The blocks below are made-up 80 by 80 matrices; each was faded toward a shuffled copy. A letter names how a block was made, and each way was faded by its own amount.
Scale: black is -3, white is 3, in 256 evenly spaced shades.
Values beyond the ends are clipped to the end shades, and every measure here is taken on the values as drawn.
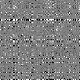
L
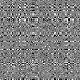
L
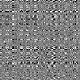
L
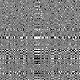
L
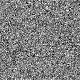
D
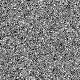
D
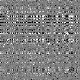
L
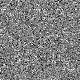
D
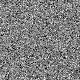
D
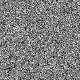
D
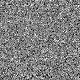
D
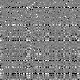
L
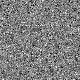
D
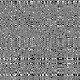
L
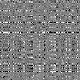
L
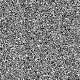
D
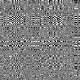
L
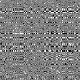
L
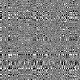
L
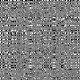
L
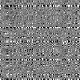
L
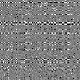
L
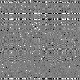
L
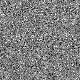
D
